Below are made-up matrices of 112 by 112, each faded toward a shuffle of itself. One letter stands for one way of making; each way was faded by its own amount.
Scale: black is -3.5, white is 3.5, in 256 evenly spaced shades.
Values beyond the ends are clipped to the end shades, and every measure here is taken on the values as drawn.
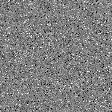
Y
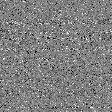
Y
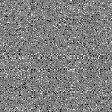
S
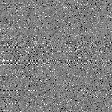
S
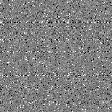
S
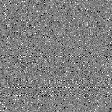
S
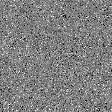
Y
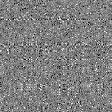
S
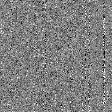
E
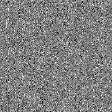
E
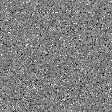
Y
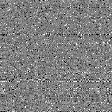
S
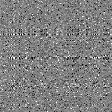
S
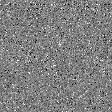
Y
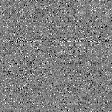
S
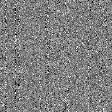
E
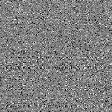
S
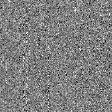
E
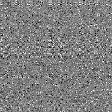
S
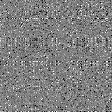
S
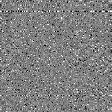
S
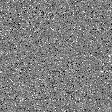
Y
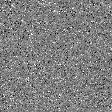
Y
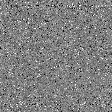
Y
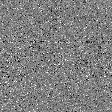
Y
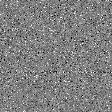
Y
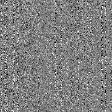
E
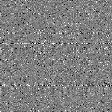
S
